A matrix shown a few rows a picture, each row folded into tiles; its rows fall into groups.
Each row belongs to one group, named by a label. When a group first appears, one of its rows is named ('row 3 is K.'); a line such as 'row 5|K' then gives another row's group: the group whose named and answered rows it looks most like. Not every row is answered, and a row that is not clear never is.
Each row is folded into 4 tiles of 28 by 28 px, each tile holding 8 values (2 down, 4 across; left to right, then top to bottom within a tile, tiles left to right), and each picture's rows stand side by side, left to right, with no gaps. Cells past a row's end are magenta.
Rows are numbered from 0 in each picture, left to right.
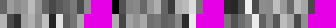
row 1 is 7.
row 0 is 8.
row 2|7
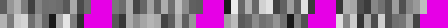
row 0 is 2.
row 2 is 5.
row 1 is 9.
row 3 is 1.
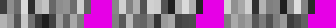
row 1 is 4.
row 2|4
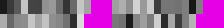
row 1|8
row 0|7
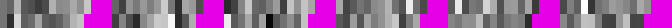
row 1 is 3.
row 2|7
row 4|5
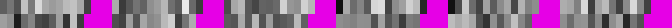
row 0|5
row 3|5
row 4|2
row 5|4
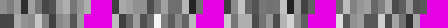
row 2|2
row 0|9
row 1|8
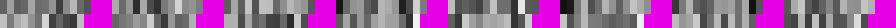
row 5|7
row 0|8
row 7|1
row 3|3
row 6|2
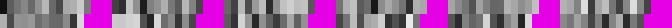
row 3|1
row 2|9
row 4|9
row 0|7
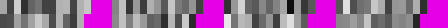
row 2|2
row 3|5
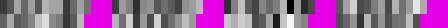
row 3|1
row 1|1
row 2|2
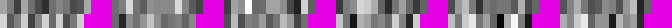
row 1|9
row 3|8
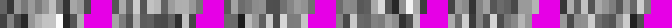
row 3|4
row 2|8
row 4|1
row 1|5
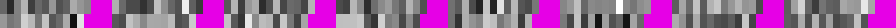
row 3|2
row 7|1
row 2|8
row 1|4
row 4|9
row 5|1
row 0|7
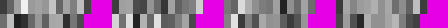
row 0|3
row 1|1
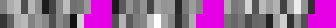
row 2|4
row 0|9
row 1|3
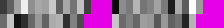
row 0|3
